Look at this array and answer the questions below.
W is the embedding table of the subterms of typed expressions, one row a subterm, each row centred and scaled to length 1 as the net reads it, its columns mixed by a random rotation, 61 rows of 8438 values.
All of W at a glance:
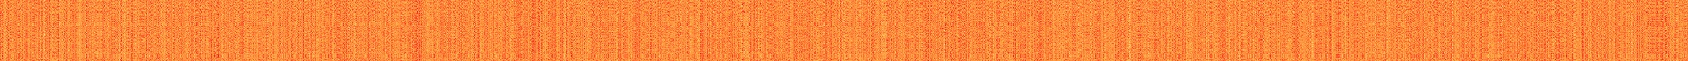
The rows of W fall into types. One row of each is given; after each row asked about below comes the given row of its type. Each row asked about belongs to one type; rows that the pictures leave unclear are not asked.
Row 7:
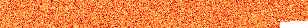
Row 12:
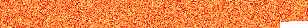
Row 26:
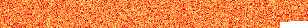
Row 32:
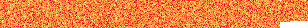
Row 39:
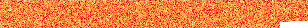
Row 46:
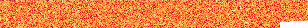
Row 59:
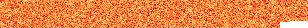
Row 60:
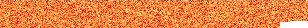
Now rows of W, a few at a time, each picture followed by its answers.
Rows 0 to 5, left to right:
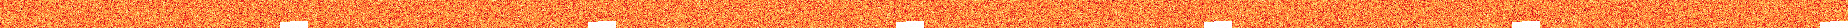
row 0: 26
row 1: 60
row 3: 59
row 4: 32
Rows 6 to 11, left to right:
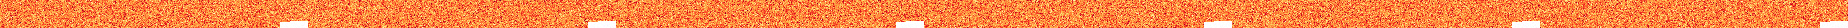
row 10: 39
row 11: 59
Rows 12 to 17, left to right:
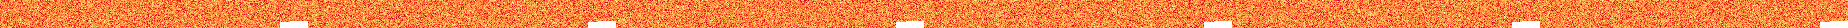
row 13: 46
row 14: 7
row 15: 59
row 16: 26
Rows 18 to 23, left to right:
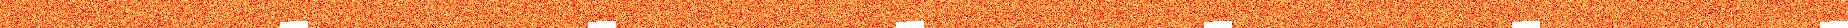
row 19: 26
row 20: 60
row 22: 26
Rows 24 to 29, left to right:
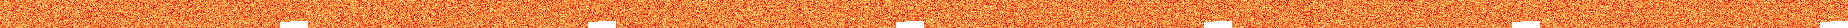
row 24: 46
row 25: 32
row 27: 7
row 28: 12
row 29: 7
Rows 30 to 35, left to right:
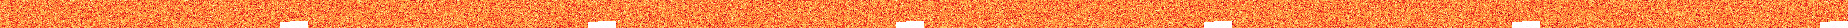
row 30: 60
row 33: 46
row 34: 32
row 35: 26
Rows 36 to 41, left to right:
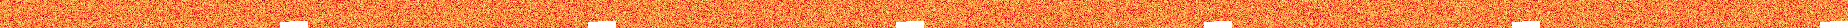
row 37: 7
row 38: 60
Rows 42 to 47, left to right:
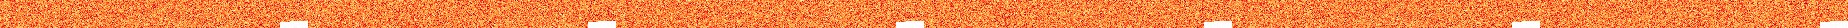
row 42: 46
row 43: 32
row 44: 60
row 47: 60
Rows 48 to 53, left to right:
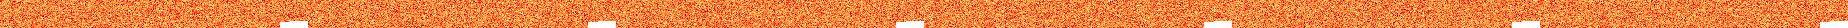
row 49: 32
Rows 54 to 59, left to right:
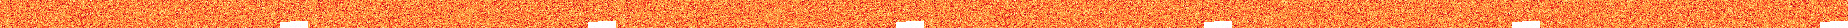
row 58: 39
